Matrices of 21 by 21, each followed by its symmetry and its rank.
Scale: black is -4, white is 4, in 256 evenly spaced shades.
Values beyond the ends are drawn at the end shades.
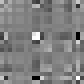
symmetric, rank two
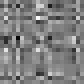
antisymmetric, rank two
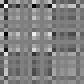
symmetric, rank one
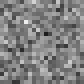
neither, full rank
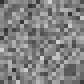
symmetric, full rank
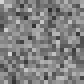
neither, full rank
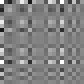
symmetric, rank one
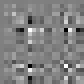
symmetric, rank two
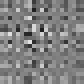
antisymmetric, rank two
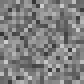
symmetric, full rank
